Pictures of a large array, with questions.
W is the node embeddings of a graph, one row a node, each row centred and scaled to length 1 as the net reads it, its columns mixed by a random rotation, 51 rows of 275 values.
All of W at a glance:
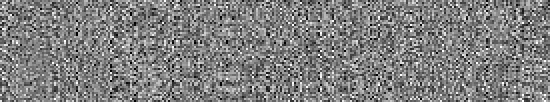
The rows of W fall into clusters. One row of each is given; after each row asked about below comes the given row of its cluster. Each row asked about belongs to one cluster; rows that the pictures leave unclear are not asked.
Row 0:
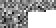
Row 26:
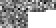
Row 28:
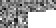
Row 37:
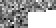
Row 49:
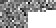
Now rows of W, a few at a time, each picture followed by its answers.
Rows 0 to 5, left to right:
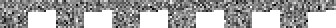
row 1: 28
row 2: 0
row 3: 28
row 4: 26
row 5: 49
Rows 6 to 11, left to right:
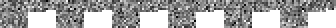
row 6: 26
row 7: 26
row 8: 49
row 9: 49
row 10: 28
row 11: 37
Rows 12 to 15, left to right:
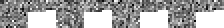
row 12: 49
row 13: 26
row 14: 28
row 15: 49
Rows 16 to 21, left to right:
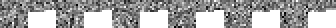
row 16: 28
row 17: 28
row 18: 26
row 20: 0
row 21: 0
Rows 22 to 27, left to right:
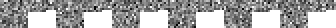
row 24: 26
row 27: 49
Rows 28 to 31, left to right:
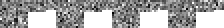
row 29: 0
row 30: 37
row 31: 26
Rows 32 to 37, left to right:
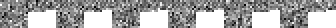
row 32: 0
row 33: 0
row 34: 37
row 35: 0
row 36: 28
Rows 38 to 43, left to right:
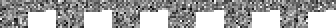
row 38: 28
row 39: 28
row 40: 0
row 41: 49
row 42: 49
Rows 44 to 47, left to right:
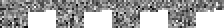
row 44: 28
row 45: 28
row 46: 0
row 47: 37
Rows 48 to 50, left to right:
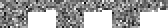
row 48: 0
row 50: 37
